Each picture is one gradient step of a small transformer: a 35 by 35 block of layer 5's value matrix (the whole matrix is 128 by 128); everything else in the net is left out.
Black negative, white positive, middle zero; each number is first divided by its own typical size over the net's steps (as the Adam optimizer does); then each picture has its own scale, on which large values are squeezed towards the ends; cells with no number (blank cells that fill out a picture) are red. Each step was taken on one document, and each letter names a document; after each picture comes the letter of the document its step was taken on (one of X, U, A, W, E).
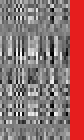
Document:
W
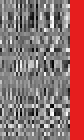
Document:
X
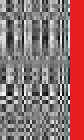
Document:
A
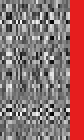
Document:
W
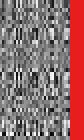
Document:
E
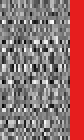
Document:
X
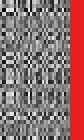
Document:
E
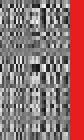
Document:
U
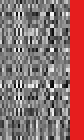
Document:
W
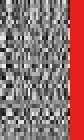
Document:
E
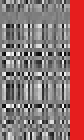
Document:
A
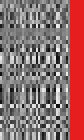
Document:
U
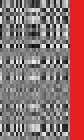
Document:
U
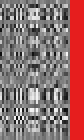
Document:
U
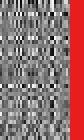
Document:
W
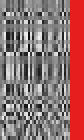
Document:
A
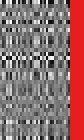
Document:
W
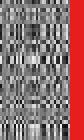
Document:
U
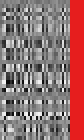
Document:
A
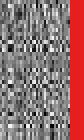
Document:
X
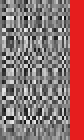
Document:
E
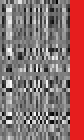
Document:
W
